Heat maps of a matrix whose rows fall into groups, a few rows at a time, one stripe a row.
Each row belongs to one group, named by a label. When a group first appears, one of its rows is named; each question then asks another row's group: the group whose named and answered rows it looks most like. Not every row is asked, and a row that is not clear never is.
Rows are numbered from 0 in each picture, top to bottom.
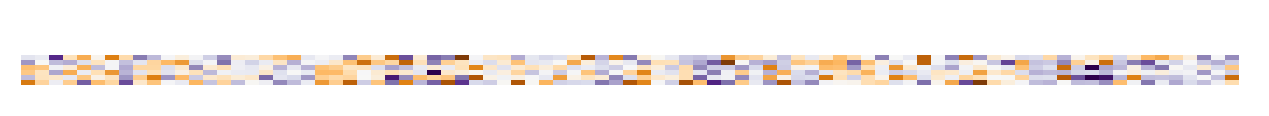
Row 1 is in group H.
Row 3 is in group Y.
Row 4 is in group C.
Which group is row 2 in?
C
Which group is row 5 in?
Y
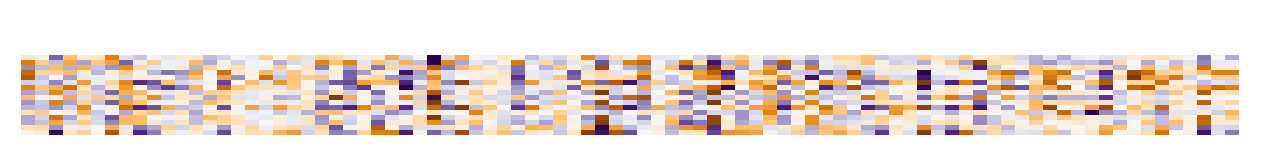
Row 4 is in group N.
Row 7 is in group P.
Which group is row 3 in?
N
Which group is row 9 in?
P
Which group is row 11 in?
C
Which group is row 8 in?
Y
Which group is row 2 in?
P
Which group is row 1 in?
Y
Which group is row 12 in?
P
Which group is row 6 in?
N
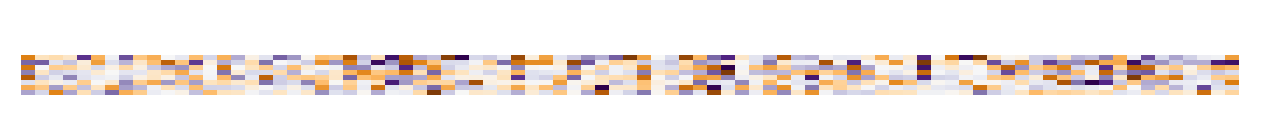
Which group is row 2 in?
N
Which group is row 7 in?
P
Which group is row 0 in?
Y
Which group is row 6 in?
Y
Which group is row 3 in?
H
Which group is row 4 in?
N
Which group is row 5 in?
C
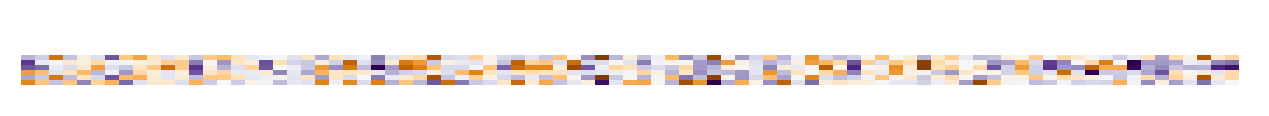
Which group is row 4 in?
P
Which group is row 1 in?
H
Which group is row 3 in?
C
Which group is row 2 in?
H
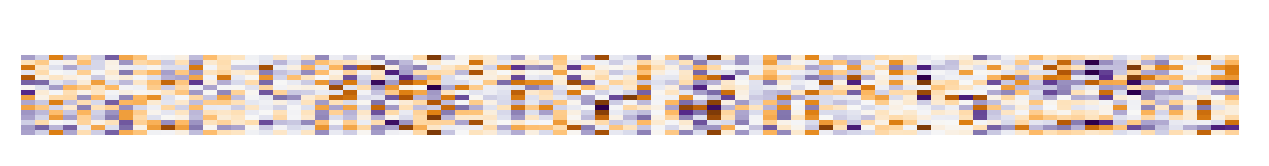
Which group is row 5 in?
H
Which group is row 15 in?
P
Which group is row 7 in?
H
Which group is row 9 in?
P
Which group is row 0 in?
P
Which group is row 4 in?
N
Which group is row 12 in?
P
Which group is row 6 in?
Y
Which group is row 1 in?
C
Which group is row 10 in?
Y
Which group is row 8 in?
Y
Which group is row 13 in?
C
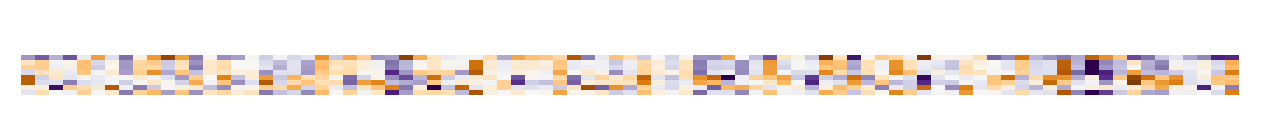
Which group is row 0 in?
H
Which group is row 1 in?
C
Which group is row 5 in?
N
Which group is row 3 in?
C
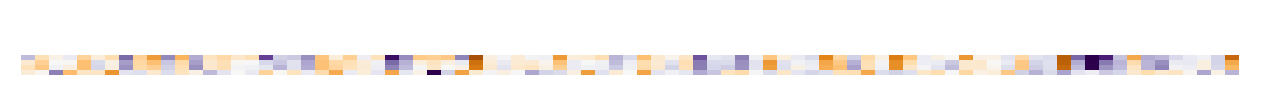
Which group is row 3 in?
Y
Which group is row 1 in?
C
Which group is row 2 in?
C
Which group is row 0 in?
C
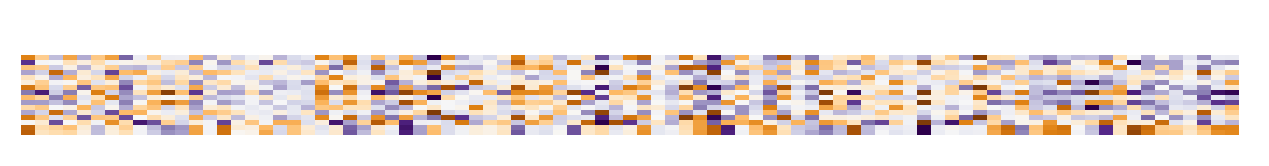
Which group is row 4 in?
Y
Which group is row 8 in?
Y
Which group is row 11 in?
P
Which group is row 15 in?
N
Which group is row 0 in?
Y
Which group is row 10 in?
C
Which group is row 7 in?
H
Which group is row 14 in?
N
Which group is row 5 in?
C
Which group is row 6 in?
Y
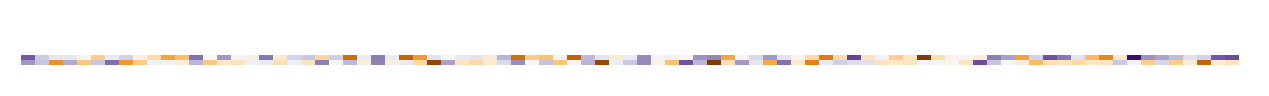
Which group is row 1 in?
P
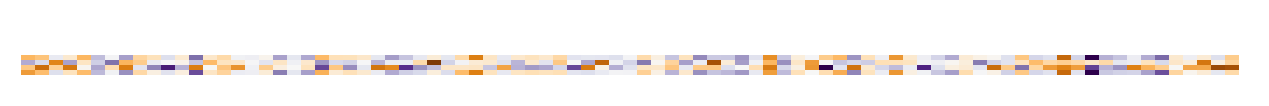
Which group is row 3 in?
C
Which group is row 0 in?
C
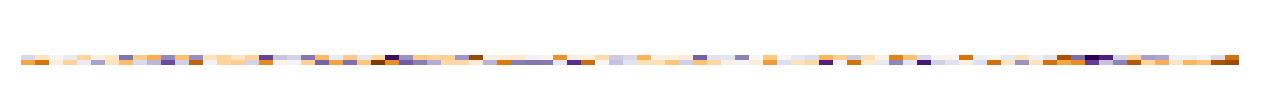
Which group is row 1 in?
N
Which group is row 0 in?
C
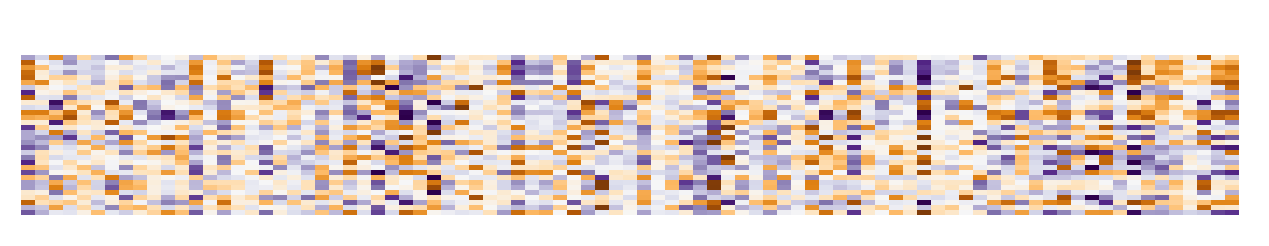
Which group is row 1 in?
N
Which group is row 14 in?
H
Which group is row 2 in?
N
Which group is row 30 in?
P
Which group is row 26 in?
P
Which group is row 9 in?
Y
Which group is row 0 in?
P
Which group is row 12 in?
N
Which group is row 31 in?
H
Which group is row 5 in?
N
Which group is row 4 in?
N
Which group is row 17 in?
P
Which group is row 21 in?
H
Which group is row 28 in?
C
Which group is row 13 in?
Y
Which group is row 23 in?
H
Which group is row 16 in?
H
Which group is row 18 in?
H
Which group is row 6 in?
C
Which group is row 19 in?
C
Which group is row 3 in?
N
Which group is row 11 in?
N
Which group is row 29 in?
N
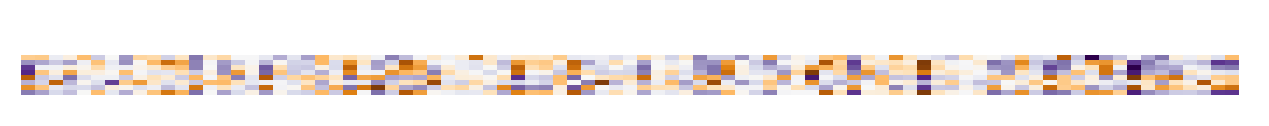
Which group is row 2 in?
H
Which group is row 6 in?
N
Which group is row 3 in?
H
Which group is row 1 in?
H
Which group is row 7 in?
H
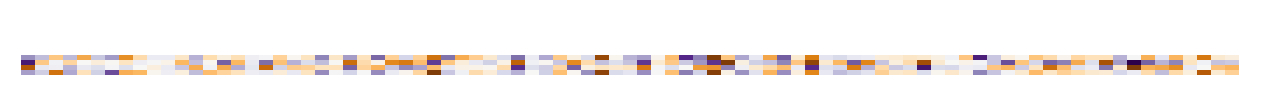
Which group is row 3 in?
P
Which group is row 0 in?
P
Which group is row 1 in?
H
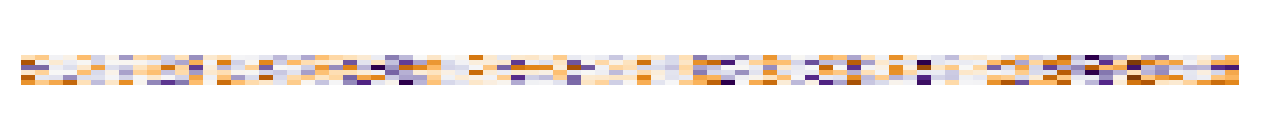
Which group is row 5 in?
N
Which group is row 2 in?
H
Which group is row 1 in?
N
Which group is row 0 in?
C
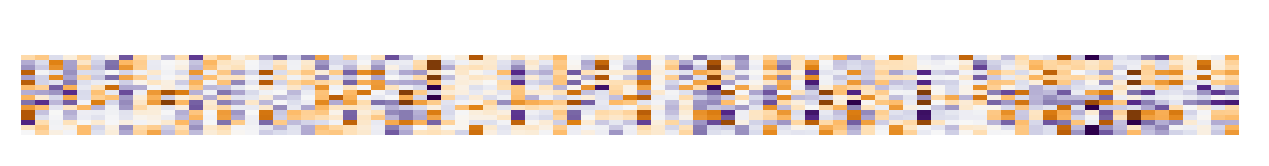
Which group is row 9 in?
H
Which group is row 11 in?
N
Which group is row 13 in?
H
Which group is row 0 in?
C
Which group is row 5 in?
N
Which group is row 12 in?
N
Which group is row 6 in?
Y
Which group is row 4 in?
P
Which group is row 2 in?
P
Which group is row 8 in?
Y
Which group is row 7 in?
H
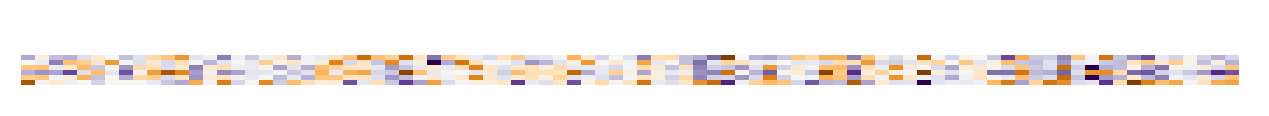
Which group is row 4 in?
C
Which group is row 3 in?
H
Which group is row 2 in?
C
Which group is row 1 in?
Y
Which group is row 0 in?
H
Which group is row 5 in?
N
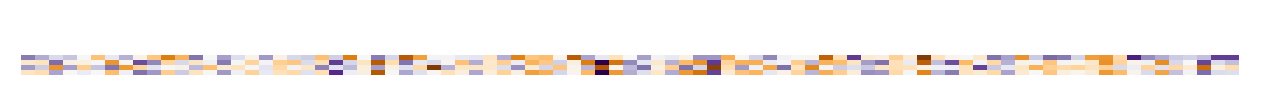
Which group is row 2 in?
P
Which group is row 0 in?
H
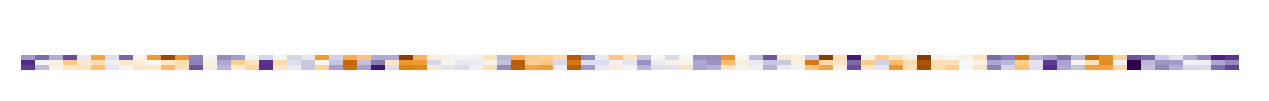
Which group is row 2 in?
H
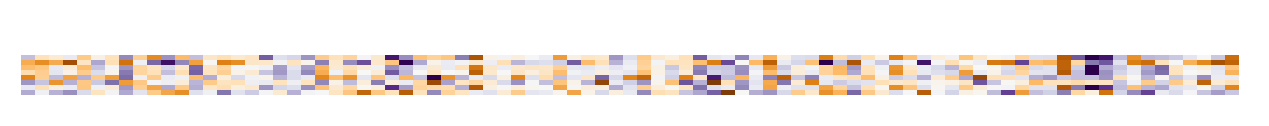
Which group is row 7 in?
H
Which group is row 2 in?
C
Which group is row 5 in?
P
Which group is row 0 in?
C
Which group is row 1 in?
N
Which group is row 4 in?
Y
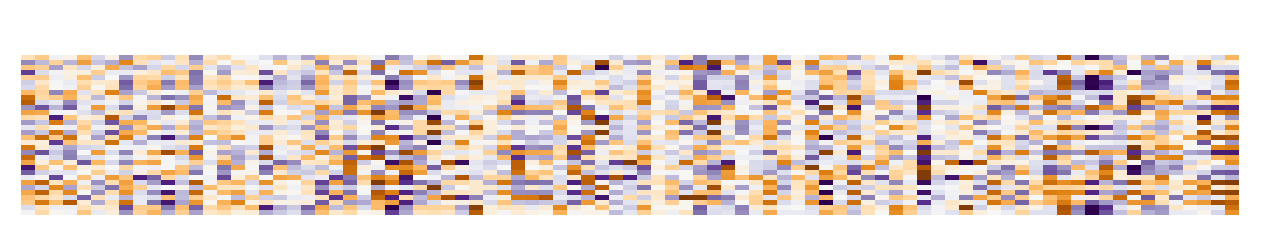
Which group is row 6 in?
C
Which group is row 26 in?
P
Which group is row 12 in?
Y
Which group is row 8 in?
N
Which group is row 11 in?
N
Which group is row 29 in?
N
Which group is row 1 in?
P
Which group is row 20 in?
N
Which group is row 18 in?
N
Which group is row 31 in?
C
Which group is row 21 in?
Y
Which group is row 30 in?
C
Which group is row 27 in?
N
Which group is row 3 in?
H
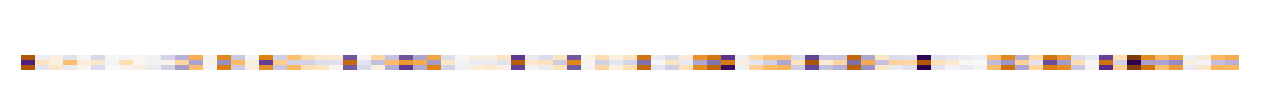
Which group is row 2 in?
N
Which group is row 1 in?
H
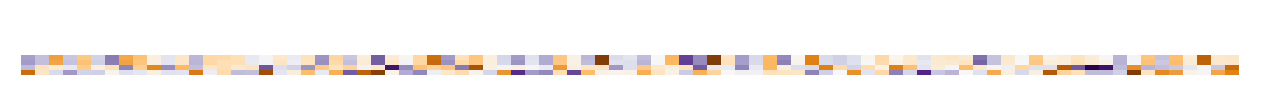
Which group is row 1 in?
P
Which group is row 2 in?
C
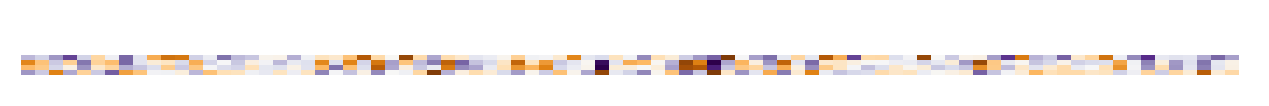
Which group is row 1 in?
Y
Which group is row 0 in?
H
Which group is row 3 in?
P
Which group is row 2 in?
Y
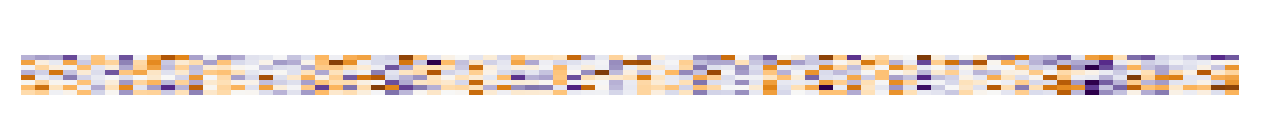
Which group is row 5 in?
C
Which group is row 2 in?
C
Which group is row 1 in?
Y
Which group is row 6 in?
N
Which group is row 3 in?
P
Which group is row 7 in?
C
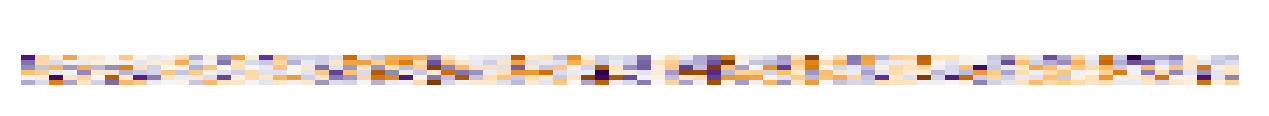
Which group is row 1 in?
H
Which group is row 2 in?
P
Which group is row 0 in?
H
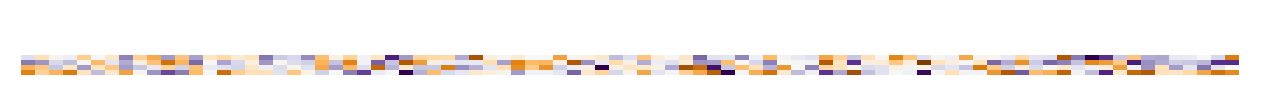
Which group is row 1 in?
H
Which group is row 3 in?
N
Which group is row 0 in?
C
